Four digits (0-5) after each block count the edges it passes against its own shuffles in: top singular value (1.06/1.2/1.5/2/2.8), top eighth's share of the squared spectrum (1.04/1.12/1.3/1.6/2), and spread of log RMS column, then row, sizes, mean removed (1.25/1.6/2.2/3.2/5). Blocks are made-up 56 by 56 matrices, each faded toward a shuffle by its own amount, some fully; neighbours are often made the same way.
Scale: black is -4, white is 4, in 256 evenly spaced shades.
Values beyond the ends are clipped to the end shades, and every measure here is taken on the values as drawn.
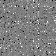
2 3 1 1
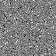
0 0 0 0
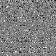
3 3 0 3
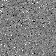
0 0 0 0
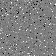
0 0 0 0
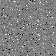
1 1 0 1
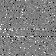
3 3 0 1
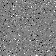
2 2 0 1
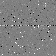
3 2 0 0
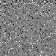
3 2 0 1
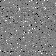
2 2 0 0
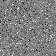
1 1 0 0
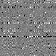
4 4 1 2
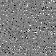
3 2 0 1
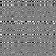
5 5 2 3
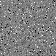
2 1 0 0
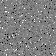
0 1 0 0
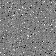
1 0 0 0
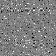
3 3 0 2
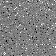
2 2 0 0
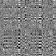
5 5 3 3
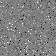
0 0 0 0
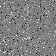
0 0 0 0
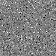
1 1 0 1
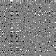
4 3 2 2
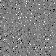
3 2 1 0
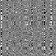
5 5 3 2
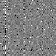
4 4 2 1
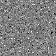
0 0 0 1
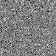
1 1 1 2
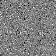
0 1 1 1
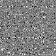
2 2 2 2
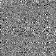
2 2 2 2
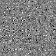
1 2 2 2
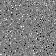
2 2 0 0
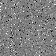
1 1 0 0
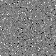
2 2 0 0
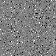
3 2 1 1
